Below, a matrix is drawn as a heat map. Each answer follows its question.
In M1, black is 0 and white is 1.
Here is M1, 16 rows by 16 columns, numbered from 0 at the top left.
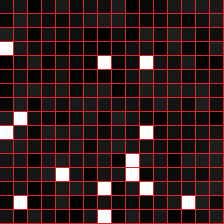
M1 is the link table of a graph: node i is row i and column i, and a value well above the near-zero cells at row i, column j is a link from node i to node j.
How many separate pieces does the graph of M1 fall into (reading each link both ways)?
4
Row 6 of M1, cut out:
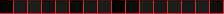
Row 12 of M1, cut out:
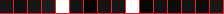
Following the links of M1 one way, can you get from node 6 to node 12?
no
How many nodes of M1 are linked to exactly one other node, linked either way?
4
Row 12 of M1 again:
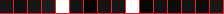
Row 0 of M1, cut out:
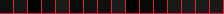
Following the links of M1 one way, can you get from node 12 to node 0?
yes
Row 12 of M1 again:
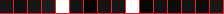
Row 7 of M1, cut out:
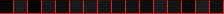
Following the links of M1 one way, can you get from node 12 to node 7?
yes
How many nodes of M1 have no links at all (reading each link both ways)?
3
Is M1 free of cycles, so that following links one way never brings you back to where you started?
yes
